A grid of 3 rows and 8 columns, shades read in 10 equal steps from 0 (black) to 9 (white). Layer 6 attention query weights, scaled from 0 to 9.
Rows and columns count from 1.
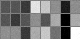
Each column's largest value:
5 5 3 8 7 6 1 9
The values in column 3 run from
2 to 3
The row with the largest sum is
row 3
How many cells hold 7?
2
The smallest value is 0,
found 2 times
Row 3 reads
5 5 2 6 7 4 0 9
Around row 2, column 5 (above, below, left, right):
7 7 5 6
